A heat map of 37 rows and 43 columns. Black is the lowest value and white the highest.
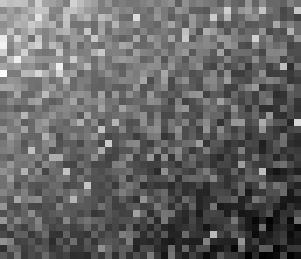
The halves do not mirror each other. The top left is the ninth with the highest average. Values rise toward the top left. The bottom right is the ninth with the lowest average.
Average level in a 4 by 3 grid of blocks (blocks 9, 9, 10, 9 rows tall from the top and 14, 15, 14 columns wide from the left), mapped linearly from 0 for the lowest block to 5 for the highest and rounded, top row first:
5 4 3 / 4 3 2 / 3 2 1 / 2 1 0
